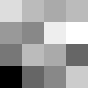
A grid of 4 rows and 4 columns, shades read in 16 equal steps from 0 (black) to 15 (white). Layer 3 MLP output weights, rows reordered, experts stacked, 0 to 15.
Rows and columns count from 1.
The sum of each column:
29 36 42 44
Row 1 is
13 11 10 11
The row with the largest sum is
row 2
